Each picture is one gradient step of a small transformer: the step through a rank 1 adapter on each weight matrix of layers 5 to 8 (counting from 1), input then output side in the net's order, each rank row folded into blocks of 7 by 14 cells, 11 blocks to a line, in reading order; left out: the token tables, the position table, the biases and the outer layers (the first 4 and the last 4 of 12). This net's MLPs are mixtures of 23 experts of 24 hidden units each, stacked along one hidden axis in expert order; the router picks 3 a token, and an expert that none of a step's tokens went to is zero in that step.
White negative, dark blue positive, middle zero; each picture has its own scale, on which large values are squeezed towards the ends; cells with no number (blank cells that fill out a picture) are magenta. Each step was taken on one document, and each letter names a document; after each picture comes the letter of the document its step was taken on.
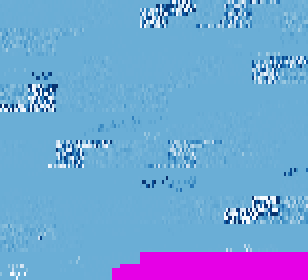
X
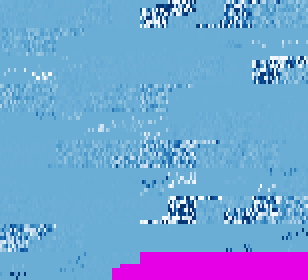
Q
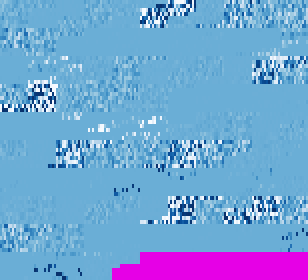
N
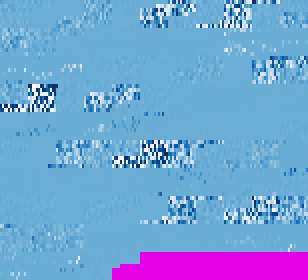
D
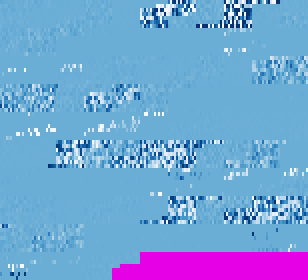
D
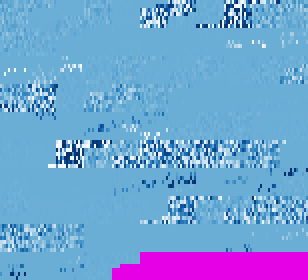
Q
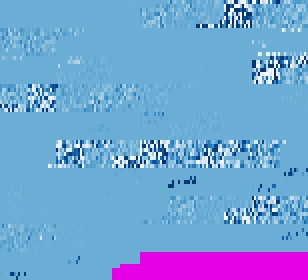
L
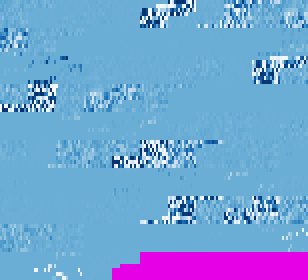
N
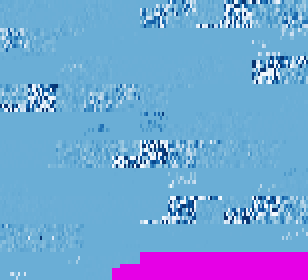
L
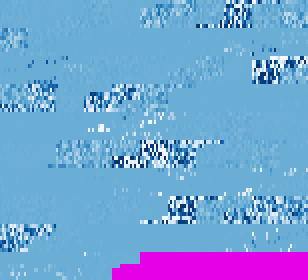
N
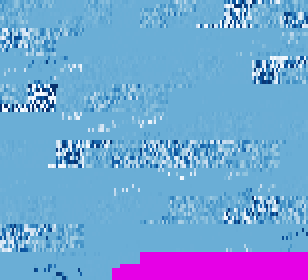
N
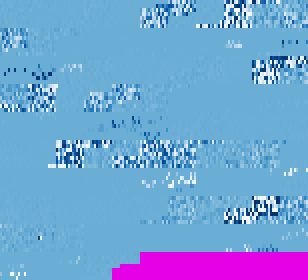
Q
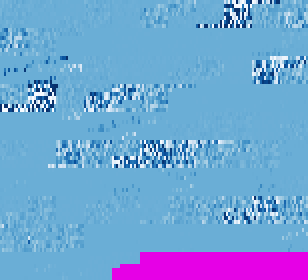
N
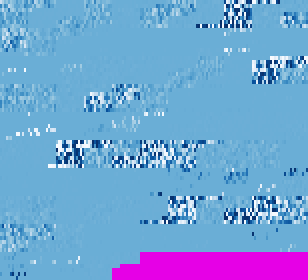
D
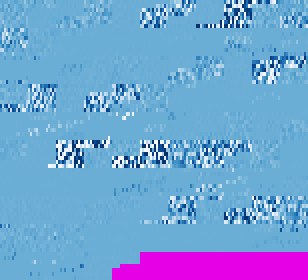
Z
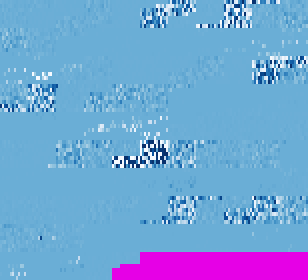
X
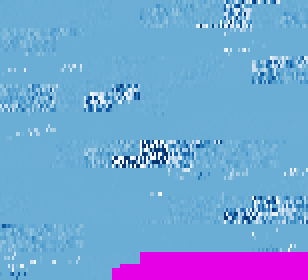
D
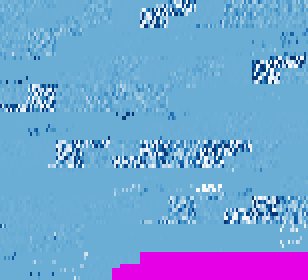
Z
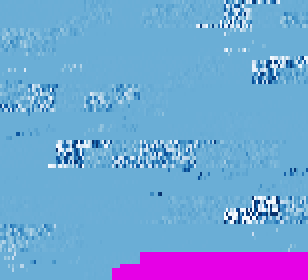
D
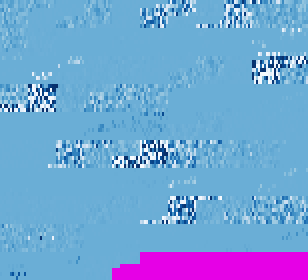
L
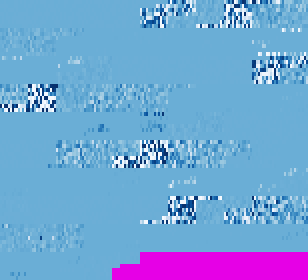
L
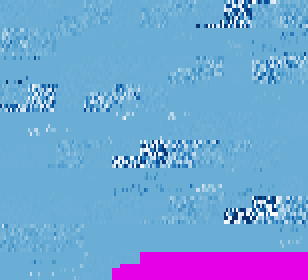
Z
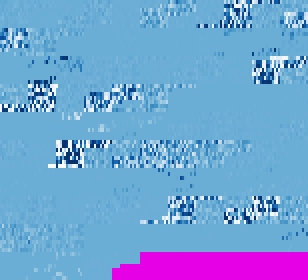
N
